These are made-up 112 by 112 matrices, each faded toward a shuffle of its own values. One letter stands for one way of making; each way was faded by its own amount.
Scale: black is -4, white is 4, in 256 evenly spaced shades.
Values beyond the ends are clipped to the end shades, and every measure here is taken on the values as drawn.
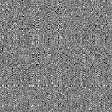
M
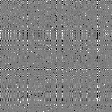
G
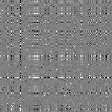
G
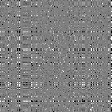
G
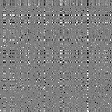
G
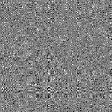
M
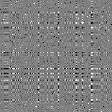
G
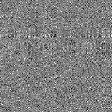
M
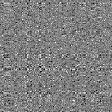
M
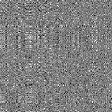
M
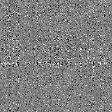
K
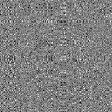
M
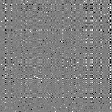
G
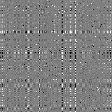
G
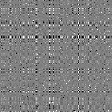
G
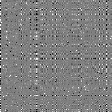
G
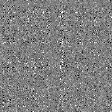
K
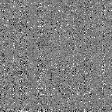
K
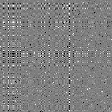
G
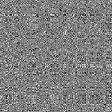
M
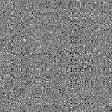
M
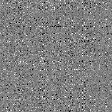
K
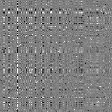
G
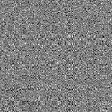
M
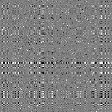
G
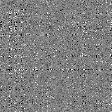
K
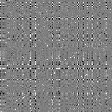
G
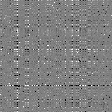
G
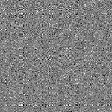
M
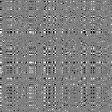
G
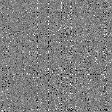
K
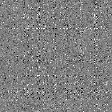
K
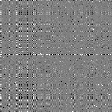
G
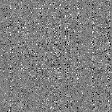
K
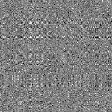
M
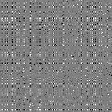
G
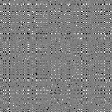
G
